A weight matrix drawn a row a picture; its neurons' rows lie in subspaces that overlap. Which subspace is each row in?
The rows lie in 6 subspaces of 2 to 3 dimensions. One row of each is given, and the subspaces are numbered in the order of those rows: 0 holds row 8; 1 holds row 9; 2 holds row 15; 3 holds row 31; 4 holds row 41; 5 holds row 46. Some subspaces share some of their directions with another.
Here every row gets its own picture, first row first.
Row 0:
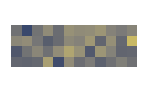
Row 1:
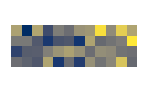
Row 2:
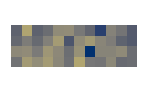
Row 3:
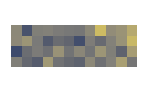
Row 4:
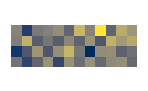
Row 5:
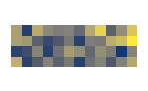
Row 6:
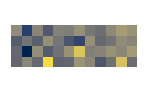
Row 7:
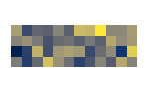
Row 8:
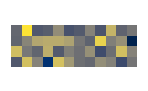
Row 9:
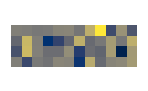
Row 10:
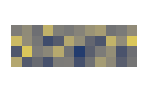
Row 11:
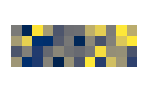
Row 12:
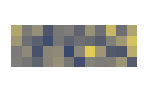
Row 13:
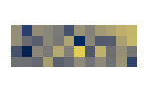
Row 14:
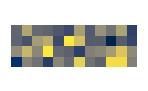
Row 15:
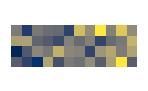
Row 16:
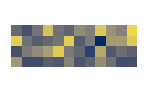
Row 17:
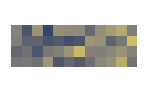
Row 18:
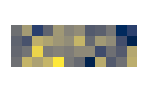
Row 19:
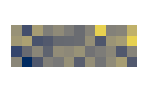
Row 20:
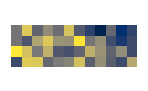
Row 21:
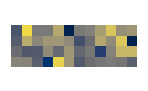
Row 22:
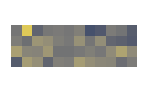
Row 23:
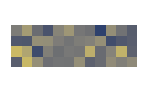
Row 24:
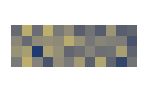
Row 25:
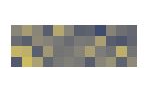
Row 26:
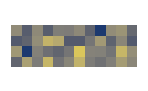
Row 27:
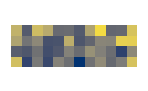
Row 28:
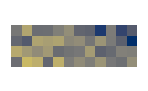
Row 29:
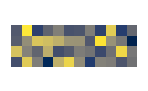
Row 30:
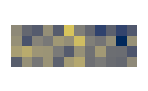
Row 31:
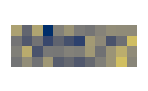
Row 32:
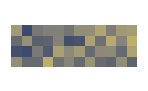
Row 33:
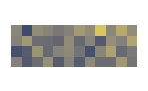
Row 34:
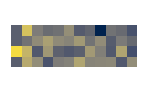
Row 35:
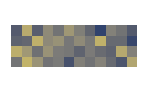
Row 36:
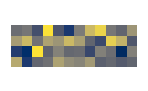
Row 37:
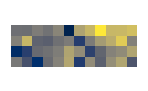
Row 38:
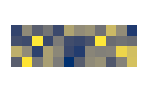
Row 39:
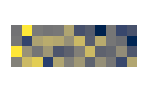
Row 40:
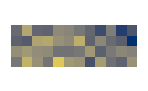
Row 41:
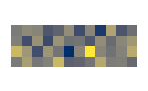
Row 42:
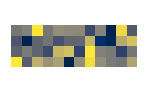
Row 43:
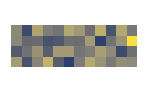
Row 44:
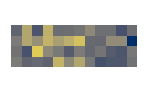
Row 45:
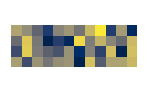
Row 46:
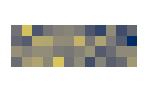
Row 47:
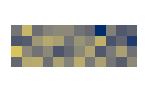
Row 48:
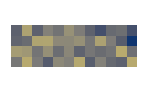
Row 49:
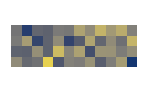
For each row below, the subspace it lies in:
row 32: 2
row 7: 5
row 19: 4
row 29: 0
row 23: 3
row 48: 4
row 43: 0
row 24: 1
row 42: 0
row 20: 0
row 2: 2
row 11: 5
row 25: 3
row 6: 1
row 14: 2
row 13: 1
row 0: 0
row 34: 5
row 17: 3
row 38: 4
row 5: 2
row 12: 4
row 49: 2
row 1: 3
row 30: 0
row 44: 3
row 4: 4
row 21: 0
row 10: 1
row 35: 4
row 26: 1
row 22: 2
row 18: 5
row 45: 1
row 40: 5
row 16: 1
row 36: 3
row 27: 2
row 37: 0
